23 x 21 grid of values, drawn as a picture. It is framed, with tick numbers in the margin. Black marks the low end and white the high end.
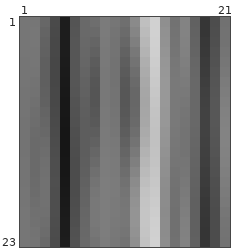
The ninth with the highest average is the bottom middle. The bottom middle is the smoothest part. The grain runs up and down.
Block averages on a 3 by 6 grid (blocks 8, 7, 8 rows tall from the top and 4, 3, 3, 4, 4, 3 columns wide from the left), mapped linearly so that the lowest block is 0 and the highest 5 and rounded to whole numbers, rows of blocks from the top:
2 0 2 4 3 1 / 2 0 2 4 3 1 / 2 0 3 5 3 1
